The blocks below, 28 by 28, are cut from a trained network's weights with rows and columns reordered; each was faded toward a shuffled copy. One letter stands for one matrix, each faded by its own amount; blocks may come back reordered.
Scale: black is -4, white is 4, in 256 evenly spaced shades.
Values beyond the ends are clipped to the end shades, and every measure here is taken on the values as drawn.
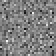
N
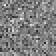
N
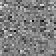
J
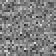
N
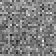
J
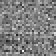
J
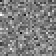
J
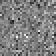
N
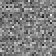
J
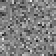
N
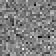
N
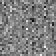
N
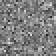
N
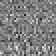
J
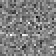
J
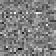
J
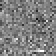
J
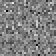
N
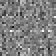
J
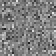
N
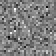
N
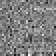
J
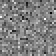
N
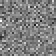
J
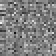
J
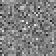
N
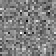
J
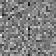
N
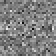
J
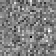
N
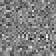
J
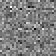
J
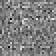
J
